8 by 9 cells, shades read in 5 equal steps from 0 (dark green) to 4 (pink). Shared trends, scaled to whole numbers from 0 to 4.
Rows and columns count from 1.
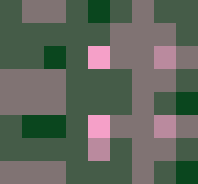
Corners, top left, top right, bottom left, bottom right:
1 1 2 0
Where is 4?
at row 3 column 5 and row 6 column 5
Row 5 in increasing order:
0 1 1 1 1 2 2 2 2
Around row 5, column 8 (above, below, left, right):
2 3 2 0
